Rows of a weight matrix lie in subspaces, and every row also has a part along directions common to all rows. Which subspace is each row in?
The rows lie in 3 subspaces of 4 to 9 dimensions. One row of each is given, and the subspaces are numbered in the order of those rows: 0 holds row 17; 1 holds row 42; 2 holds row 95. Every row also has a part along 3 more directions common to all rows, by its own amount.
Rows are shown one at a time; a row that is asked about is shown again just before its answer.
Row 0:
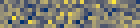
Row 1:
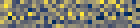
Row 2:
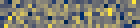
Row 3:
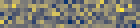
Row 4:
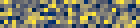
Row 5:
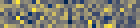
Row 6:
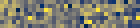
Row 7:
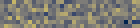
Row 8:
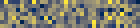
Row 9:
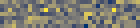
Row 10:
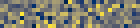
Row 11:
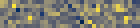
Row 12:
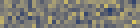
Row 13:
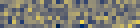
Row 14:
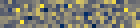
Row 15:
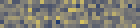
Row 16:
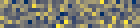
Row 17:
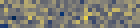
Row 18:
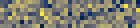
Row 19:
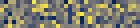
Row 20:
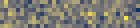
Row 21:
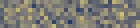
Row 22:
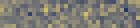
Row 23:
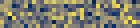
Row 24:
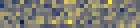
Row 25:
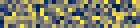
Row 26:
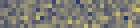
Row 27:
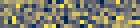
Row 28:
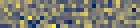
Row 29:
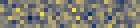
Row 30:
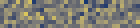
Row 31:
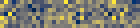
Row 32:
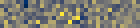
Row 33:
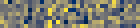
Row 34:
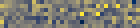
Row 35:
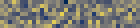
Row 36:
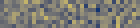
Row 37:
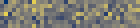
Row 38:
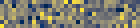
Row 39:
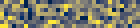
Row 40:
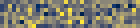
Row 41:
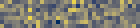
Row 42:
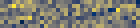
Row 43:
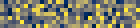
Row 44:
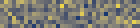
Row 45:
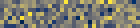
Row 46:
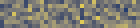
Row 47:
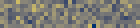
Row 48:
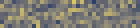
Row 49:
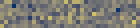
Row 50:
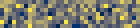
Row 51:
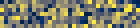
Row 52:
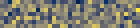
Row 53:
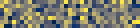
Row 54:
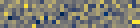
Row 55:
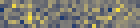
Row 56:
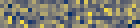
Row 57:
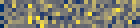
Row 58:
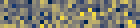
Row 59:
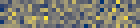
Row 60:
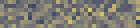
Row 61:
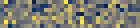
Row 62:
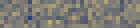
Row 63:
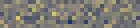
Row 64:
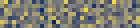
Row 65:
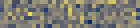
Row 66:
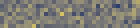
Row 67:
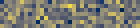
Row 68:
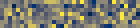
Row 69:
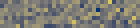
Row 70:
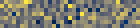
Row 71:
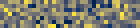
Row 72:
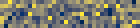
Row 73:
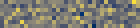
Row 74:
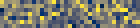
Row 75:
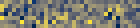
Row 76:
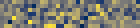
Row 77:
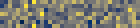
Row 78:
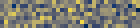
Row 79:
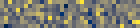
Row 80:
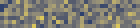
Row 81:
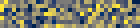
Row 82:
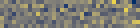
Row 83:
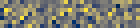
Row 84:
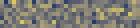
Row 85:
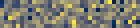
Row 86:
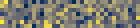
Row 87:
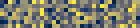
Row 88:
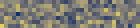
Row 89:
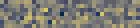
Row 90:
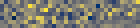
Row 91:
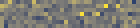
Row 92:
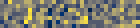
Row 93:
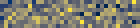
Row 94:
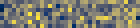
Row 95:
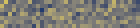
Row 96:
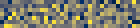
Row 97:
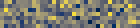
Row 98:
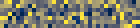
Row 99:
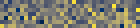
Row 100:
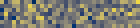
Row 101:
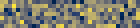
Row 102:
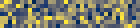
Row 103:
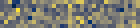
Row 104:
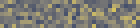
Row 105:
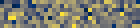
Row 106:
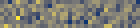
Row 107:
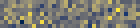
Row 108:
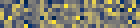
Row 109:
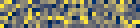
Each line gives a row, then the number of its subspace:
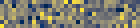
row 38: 1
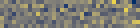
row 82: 1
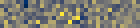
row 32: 0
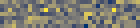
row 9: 1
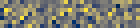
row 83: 2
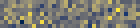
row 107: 1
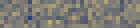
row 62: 2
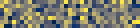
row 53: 2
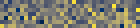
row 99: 1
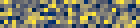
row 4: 1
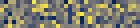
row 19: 2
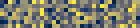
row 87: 2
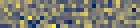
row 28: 0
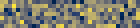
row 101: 0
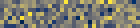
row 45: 1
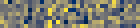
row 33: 2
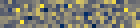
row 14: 1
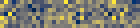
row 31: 2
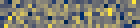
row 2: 2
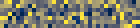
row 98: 2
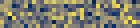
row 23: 0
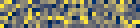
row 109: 2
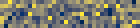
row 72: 2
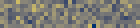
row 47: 1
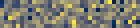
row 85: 0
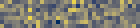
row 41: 2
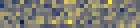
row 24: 0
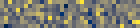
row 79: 1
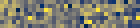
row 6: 1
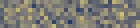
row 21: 0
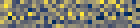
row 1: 1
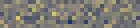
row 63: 1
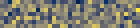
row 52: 1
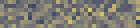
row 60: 1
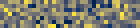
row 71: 0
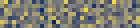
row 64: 2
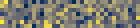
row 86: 2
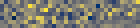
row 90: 0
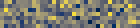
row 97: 0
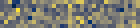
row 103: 1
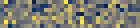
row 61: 2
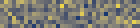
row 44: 0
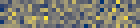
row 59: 1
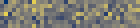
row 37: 2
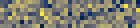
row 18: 1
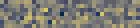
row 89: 2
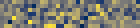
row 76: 0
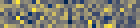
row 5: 1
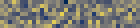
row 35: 0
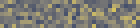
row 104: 1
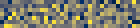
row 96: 1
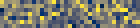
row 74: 1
